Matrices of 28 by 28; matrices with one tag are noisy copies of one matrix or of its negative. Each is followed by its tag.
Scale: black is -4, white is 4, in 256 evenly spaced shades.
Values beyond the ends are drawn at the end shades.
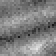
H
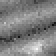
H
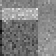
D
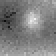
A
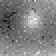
A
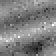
H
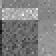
D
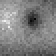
A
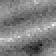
H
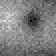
A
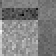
D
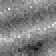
H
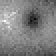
A
